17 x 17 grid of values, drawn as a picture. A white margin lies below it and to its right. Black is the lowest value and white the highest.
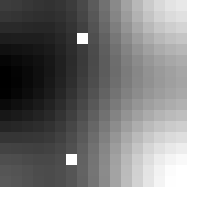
Lone odd cells: 2, each higher than its neighbours. Stripes: none. Slope: up to the right. Ninth with the lowest average: middle left. Ninth with the highest average: bottom right.
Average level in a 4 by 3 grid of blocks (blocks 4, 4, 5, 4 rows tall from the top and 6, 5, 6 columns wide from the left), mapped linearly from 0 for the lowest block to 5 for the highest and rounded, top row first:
1 2 4 | 0 1 3 | 0 2 4 | 1 3 5
